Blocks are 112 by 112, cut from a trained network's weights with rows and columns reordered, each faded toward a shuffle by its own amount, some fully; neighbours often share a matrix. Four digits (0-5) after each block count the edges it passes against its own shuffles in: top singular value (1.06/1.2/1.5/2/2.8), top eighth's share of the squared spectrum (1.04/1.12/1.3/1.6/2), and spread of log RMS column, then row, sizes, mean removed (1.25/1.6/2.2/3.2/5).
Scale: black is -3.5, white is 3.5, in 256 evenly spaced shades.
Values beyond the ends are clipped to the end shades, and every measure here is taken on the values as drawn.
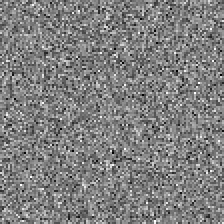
0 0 0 0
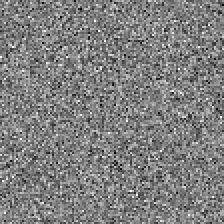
0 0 0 0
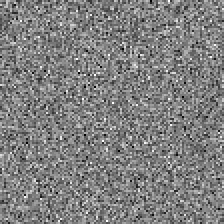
2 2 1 0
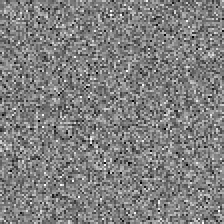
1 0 0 0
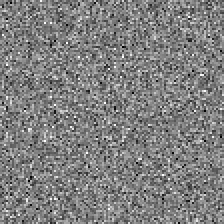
2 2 2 0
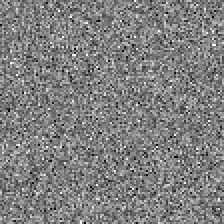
0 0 0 0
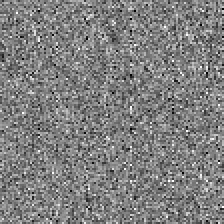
2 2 3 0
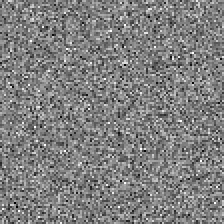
0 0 0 0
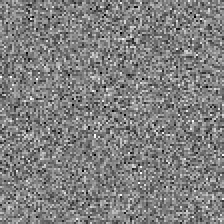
1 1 0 0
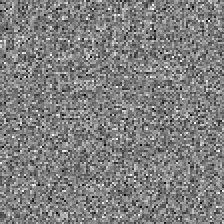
3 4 1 2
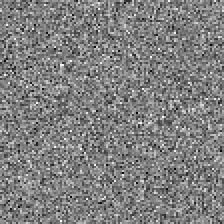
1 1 0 0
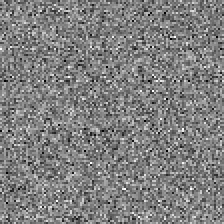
2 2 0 2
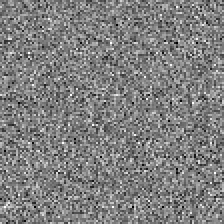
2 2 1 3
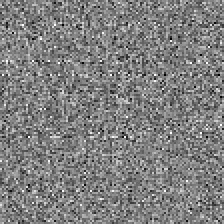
2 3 1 3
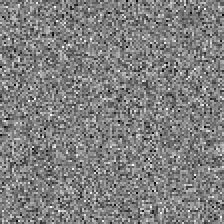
1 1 0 0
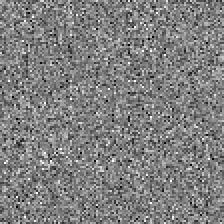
2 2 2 0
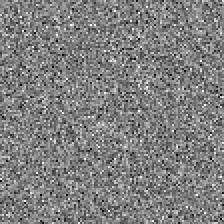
1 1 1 0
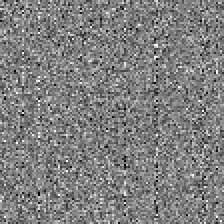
3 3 3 0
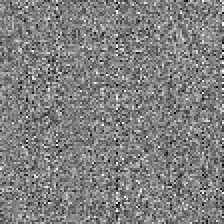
3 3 3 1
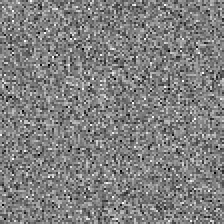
1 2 1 0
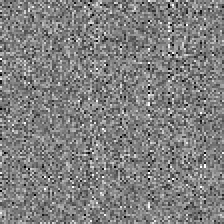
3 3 3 1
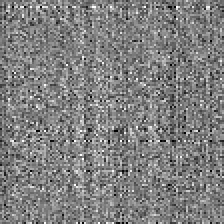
4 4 1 3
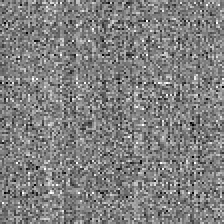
3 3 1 3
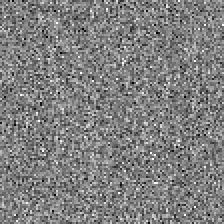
1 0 0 0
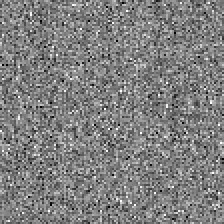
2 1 0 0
